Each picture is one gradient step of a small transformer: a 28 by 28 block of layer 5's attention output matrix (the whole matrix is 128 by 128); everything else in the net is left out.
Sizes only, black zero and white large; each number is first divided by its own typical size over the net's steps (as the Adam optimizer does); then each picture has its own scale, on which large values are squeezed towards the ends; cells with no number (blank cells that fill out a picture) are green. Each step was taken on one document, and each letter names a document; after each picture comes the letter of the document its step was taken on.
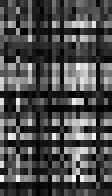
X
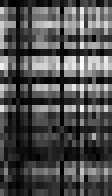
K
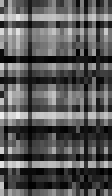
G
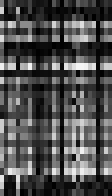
X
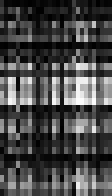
X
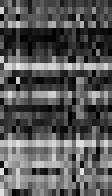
G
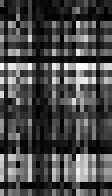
X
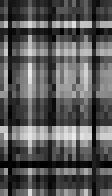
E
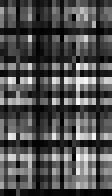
X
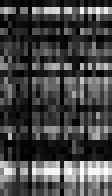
K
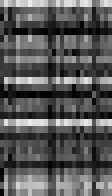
E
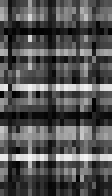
E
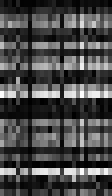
K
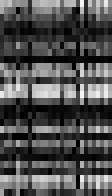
K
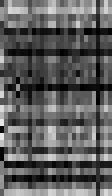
G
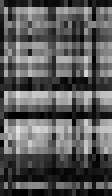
E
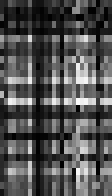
X
